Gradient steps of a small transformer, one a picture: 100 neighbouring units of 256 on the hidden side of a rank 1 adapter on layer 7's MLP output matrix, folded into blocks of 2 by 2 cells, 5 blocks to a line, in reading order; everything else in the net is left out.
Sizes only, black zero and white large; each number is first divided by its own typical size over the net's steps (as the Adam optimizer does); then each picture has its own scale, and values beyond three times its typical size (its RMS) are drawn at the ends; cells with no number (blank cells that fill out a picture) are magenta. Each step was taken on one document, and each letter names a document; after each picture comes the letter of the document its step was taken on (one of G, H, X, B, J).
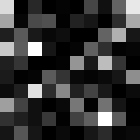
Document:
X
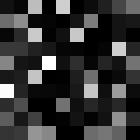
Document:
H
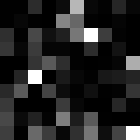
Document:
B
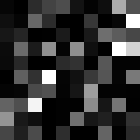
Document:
X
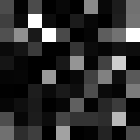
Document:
X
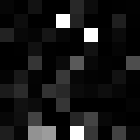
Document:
B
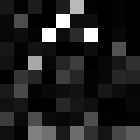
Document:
B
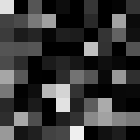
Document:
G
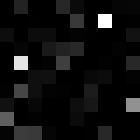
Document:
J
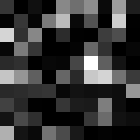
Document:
G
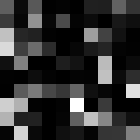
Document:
X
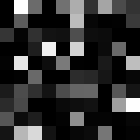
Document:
H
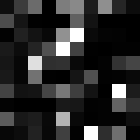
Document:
H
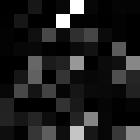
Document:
B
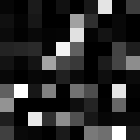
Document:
H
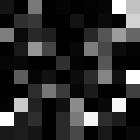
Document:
X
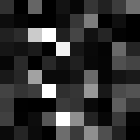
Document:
H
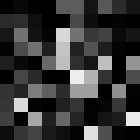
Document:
H
